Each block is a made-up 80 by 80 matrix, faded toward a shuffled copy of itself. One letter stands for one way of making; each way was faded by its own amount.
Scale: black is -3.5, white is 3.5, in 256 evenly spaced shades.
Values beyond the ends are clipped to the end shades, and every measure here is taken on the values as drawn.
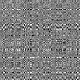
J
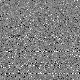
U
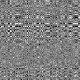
J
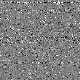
U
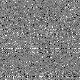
U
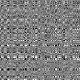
J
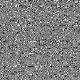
U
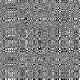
J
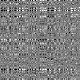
J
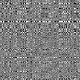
J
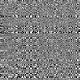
J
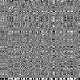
J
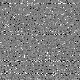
U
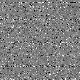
U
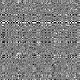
J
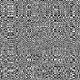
J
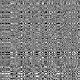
J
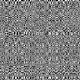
J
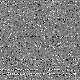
U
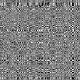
J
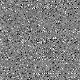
U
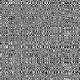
J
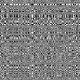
J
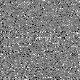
U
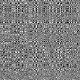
J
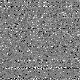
U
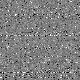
U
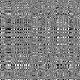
J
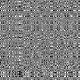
J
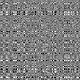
J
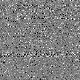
U
